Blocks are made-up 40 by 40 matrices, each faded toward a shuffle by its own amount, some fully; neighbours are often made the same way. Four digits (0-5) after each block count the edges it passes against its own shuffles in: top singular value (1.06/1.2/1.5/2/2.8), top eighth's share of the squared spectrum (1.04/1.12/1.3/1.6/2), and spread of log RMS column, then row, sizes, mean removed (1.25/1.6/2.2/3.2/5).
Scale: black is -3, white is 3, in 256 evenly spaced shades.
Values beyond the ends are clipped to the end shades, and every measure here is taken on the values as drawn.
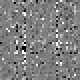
2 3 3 1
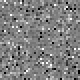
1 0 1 0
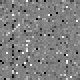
2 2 1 0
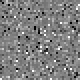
0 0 0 0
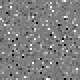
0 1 0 0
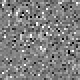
0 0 0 0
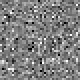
3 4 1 2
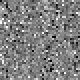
1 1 1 0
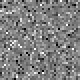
1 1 0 0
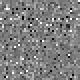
1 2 0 1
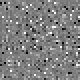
1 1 0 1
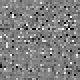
2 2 1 2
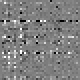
3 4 2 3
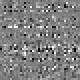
2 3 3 3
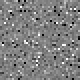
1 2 0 1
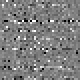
2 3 1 3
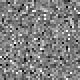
0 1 0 0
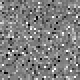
1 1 0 0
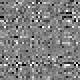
4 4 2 3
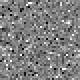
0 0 0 0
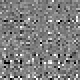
4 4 2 2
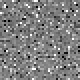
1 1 0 0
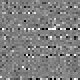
4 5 1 3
